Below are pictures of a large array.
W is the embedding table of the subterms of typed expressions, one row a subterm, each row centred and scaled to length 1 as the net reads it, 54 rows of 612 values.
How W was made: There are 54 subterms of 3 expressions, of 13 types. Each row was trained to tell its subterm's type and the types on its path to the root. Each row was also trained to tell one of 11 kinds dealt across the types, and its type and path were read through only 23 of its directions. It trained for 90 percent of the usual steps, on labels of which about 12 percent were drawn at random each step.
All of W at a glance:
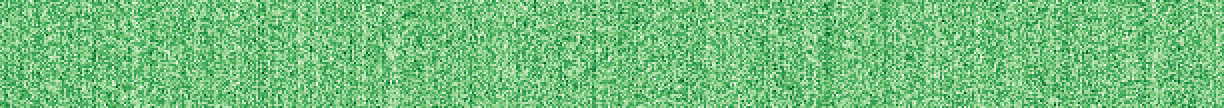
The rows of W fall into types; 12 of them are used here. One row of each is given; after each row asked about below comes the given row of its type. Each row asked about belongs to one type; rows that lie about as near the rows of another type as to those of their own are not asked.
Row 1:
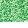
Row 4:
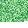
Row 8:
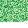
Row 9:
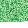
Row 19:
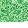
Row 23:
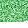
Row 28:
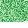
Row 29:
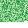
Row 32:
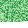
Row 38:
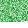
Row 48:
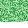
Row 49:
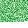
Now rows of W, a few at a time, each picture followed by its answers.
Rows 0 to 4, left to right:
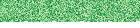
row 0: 8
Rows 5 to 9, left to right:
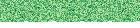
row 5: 29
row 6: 9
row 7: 29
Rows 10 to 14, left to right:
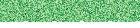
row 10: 19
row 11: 1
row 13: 19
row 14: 4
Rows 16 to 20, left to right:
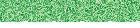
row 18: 19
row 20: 49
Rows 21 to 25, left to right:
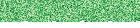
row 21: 9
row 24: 1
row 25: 4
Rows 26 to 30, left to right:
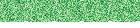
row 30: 19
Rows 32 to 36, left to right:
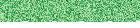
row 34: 48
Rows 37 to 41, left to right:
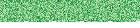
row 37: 29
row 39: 4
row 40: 1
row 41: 49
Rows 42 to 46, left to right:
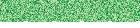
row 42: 28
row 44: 28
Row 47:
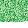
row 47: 8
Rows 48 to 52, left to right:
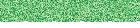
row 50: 49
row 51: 8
